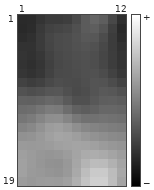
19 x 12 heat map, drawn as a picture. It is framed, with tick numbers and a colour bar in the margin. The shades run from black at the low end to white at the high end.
Stripes: none. Slope: up to the bottom. Ninth with the lowest average: top left.
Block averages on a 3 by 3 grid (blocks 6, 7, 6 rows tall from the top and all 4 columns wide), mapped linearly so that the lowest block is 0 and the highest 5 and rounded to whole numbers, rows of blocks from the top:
0 1 1
2 2 2
4 5 5
